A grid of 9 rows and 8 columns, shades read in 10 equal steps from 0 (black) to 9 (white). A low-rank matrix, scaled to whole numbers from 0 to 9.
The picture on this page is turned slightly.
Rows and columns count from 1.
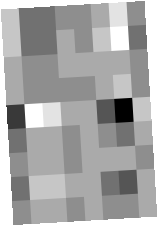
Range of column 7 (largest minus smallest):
9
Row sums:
44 46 45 44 41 42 45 43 44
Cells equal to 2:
1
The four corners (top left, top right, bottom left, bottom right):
7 5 5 6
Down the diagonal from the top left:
7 4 5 5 6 5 6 6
